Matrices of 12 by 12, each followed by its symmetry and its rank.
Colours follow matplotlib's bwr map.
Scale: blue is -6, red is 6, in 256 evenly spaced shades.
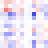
neither, rank two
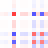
symmetric, rank one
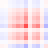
symmetric, rank one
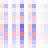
neither, rank one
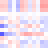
neither, rank two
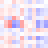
neither, rank two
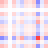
symmetric, rank one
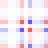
symmetric, rank one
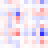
neither, rank two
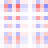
neither, rank one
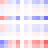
neither, rank one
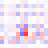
neither, rank two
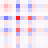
symmetric, rank one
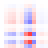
neither, rank one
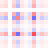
symmetric, rank one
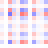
neither, rank one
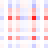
neither, rank one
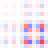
symmetric, rank one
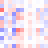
neither, rank two
